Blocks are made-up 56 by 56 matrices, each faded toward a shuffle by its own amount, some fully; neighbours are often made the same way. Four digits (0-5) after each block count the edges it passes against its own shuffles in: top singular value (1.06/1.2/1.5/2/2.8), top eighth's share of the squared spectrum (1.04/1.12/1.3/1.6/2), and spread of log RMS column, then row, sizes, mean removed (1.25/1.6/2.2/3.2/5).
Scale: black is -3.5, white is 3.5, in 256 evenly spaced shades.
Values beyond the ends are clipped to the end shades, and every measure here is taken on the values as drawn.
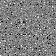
2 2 0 1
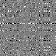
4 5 2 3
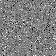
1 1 0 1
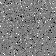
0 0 0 0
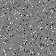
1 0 0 0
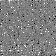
3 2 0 1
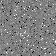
0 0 0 0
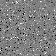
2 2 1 1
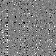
3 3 2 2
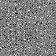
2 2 1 0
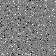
2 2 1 0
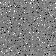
0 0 0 0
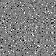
3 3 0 1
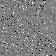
1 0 0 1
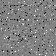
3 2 0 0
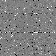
3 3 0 1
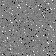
0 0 0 0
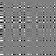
5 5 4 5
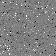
0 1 0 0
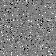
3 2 0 0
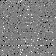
3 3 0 1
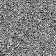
1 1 0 0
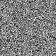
0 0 0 0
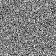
1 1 0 0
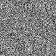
3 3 1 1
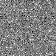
0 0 0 1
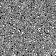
0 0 0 0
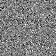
0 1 0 1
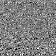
1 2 0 3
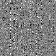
2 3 3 0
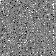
2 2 1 0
